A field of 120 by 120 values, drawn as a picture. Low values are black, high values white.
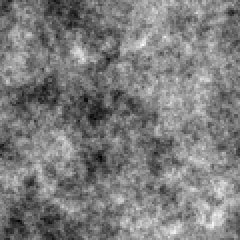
Histogram: bell-shaped. Mirror symmetry: none. Grain: blotchy. Ninth with the highest average: bottom right. Odd rows or columns: none.
